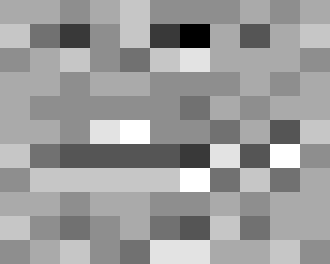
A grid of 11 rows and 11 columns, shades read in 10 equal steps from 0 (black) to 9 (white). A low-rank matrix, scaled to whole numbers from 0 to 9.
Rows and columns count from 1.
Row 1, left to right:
6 6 5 6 7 5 5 5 6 5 6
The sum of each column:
66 61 55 61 64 56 54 63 57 63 65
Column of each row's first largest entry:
5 1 7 1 1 5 10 7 1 1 6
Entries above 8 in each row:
0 0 0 0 0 1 1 1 0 0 0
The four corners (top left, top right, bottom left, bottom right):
6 6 5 5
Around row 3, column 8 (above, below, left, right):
6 5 8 6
